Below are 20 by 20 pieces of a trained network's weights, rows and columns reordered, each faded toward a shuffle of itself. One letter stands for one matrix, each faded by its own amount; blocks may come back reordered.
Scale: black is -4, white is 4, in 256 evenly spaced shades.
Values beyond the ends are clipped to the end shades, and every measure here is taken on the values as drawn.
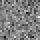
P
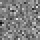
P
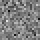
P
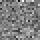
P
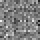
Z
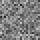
Z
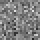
Z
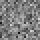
P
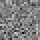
P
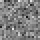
P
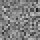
Z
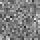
P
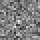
Z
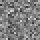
Z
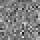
Z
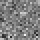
P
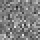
Z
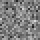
P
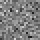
Z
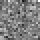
Z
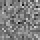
Z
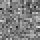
Z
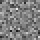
Z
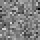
Z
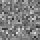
P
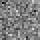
P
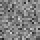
Z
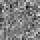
Z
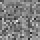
P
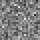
Z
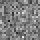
Z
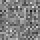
Z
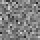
Z
